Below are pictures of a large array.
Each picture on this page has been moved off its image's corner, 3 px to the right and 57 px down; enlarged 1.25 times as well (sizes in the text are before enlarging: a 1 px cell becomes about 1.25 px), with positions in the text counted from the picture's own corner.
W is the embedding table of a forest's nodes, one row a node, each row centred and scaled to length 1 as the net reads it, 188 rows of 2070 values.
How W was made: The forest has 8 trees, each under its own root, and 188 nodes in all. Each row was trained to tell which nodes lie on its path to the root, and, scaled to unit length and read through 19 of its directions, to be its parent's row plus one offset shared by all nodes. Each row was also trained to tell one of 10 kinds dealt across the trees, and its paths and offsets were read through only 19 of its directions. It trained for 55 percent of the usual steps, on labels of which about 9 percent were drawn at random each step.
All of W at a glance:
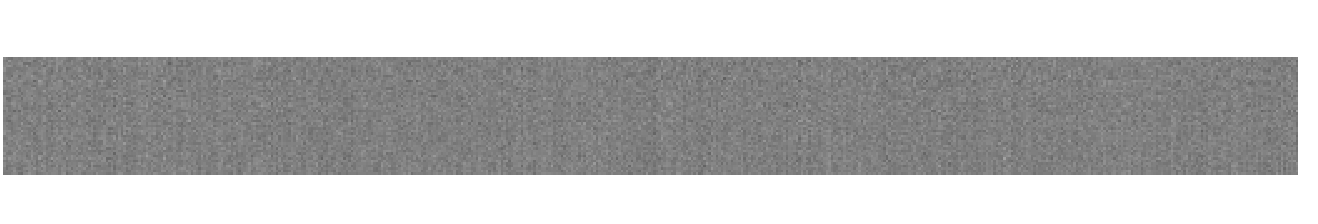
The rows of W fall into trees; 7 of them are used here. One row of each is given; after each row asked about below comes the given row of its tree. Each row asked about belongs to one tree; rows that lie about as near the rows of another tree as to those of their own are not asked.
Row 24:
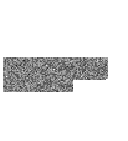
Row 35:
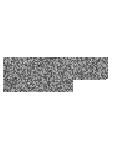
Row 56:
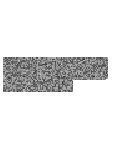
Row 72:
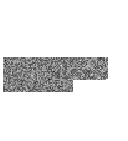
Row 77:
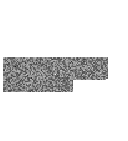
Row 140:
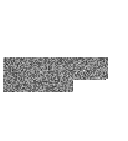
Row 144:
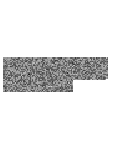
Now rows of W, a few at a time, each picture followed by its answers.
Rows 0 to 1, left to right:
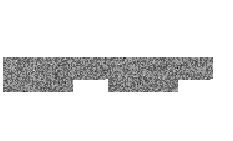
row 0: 24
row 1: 77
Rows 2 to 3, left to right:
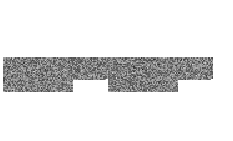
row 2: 144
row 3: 72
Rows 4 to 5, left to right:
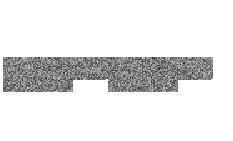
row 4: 77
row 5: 35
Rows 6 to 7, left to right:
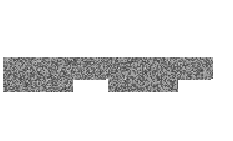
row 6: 140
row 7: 77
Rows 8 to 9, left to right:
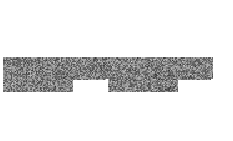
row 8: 56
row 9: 35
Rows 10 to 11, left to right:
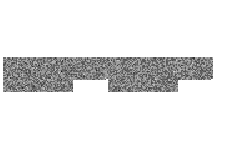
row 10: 35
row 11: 35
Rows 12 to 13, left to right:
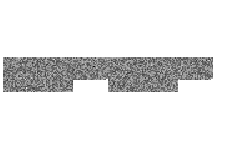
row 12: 35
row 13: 140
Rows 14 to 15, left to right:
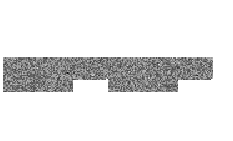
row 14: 140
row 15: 77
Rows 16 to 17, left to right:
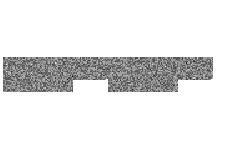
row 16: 24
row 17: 77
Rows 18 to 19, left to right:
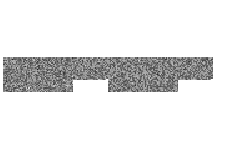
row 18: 72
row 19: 77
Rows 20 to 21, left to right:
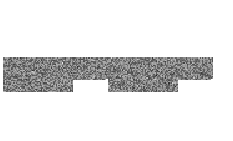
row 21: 35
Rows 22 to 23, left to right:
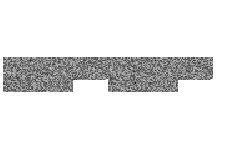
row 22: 77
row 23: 24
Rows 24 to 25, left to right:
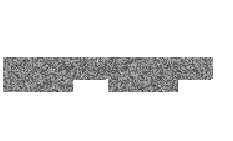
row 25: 24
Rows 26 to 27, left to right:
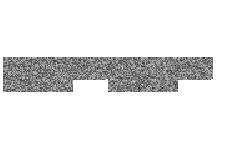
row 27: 140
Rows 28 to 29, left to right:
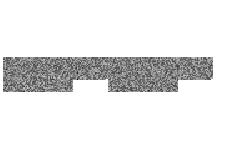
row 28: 56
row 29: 140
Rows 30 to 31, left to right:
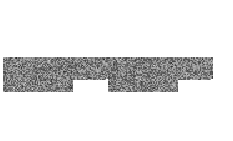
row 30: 144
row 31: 72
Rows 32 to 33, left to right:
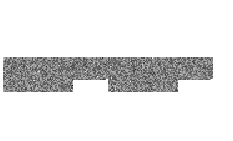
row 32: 144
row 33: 56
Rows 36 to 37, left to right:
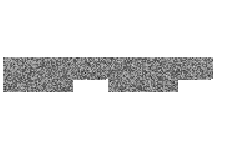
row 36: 35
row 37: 35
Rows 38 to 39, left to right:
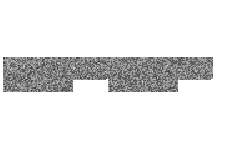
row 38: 35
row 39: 140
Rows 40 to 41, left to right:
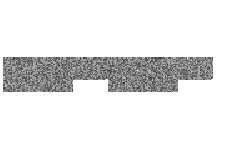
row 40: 24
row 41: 35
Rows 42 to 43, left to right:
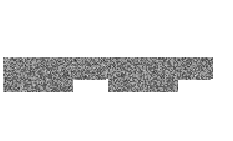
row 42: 35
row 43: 77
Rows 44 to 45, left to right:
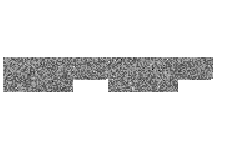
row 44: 35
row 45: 24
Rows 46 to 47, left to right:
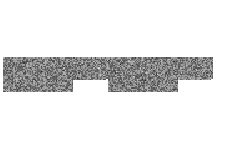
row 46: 77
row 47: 140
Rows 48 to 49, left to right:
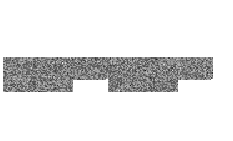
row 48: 56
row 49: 35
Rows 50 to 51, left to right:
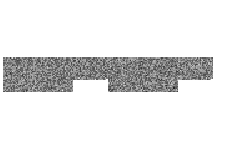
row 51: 72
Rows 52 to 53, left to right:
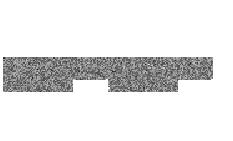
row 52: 72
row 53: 140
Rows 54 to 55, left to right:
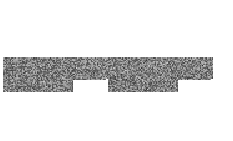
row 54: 72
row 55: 24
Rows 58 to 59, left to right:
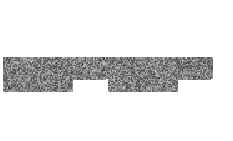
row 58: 35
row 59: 56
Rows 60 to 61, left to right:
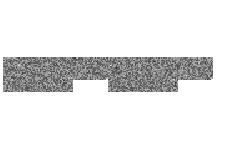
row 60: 140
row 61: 140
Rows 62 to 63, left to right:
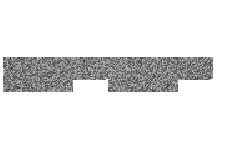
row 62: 140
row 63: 24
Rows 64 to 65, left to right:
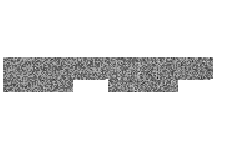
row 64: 77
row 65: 24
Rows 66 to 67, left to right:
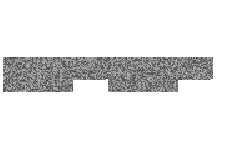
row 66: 24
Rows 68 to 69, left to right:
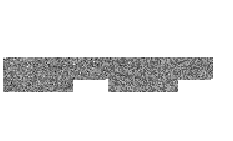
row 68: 77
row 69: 56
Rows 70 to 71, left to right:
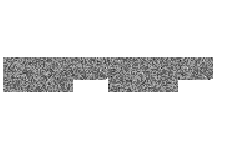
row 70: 35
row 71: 72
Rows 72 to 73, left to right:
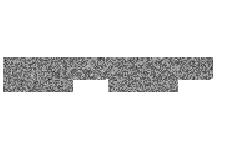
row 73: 56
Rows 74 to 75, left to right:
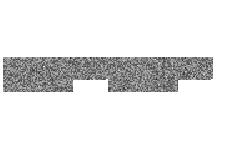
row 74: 144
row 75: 77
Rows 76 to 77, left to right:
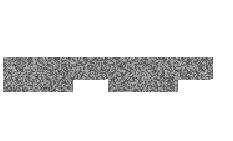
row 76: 77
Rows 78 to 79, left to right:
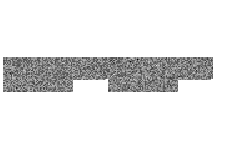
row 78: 56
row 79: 56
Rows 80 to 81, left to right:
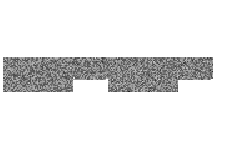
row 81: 144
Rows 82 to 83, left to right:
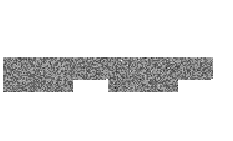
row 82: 140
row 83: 24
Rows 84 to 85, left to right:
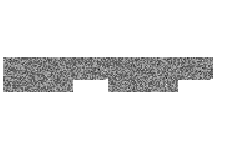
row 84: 140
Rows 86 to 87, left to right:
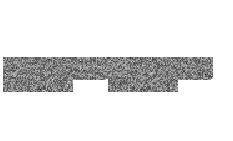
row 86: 72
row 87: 35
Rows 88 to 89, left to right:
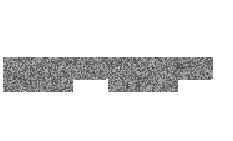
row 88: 140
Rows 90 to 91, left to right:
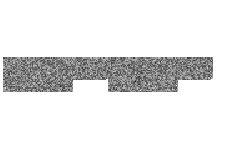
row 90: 35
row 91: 56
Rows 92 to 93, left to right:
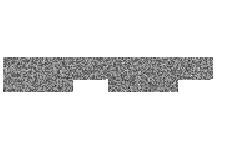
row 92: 24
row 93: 24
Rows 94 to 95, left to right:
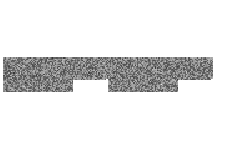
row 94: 140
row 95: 24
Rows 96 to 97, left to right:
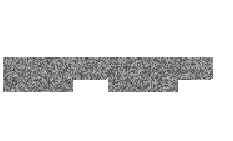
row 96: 35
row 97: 72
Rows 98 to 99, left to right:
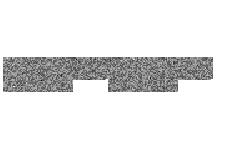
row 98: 144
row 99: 24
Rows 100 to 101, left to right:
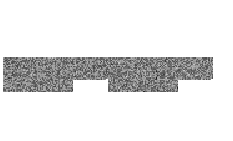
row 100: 56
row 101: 72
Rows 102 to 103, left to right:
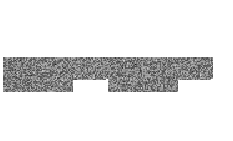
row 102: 140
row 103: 56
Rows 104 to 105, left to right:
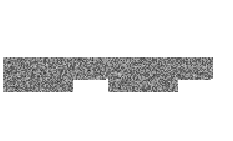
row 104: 140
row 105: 72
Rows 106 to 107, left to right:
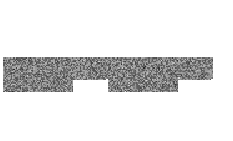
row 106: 140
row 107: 35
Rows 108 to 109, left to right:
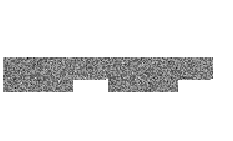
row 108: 140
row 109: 24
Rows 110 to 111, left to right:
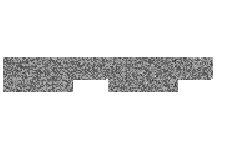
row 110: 56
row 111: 72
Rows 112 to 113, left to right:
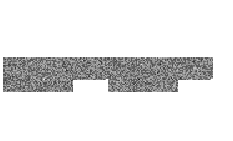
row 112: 24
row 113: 56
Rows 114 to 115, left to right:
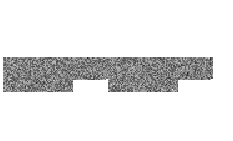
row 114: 35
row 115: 77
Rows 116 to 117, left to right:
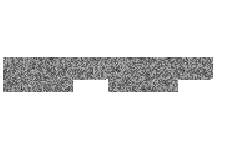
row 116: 72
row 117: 72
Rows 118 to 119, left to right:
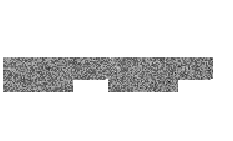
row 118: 144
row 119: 77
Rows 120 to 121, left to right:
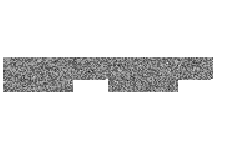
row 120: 144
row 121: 77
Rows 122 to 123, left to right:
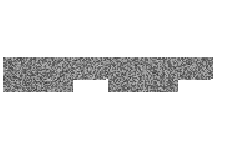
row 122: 140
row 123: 77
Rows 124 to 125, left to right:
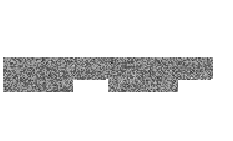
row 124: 72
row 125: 56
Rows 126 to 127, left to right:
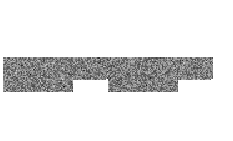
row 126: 72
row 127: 140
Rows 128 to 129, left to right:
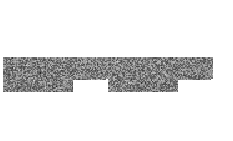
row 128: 72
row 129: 35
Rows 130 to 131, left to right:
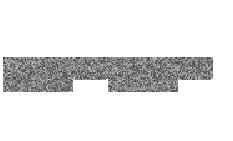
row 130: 35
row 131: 56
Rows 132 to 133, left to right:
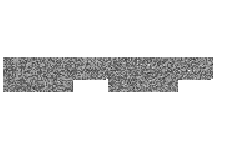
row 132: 72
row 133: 140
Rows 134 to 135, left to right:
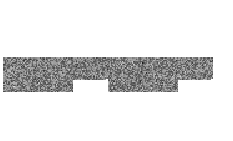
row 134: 24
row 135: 140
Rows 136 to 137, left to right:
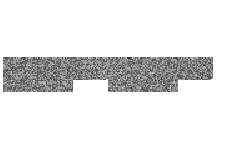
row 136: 72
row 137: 24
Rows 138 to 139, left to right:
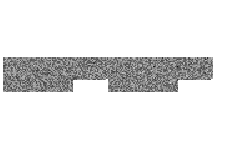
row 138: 77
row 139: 144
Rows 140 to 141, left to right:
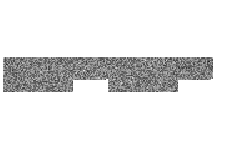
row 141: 56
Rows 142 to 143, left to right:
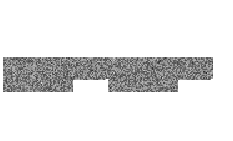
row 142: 24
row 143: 144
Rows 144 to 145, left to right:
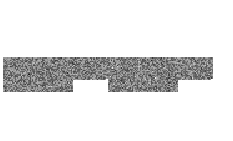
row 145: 35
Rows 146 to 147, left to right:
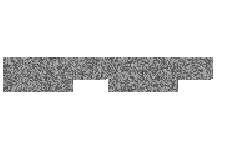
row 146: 77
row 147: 77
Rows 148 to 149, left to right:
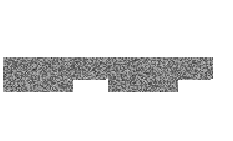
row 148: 144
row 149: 24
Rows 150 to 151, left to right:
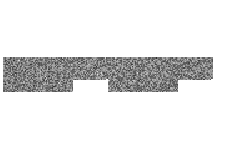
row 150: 140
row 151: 35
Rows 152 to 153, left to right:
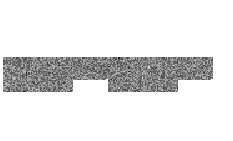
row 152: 56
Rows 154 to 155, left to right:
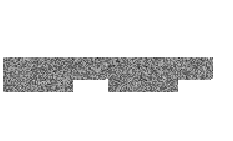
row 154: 144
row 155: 77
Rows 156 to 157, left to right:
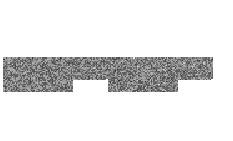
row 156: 144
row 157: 35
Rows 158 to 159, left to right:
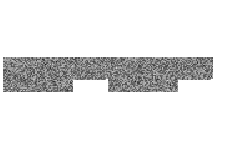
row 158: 72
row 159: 56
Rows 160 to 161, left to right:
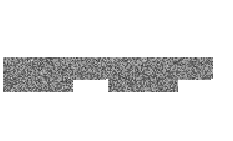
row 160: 35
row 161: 140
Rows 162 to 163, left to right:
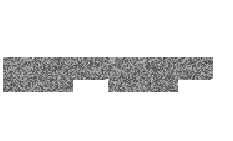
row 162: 77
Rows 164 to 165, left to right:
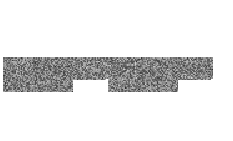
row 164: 72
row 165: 56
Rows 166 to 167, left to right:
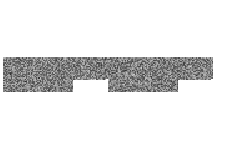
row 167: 77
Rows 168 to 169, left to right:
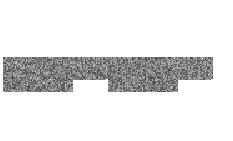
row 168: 35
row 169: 35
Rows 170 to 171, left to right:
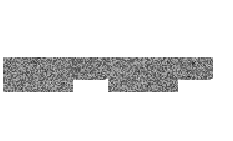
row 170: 144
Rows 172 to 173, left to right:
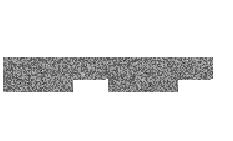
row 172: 72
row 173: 24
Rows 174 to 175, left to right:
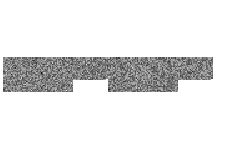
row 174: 24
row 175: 77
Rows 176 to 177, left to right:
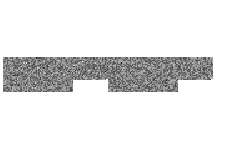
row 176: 56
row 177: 72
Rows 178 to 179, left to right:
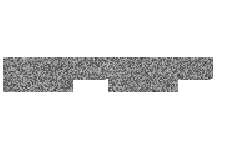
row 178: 77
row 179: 24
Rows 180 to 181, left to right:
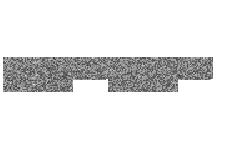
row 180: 35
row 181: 24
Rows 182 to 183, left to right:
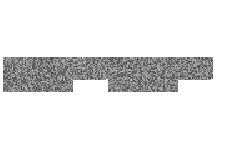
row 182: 72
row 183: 56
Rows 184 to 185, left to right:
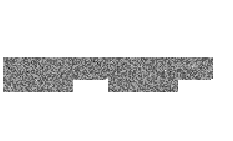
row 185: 72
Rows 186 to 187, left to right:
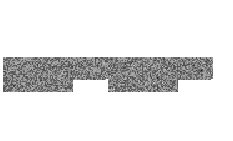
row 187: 77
